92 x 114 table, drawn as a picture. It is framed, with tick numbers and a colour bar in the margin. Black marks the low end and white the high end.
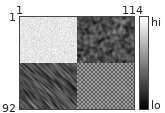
It is made of 2 by 2 panels. Panel 1,1: very high, fine-grained, faint in contrast. Panel 1,2: low, blotchy. Panel 2,1: low, slanting down to the right. Panel 2,2: middling, checkered, strong in contrast.
